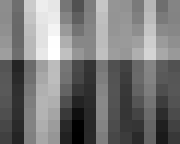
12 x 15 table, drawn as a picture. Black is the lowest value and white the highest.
The top part is higher, up to a seam about 40% of the way down. Streaks run downward. On average the colour sits 50% of the way up the scale.
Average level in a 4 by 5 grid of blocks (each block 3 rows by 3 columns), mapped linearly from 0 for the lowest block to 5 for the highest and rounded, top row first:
3 5 3 3 3
2 5 3 3 3
1 3 1 1 1
1 2 0 0 0
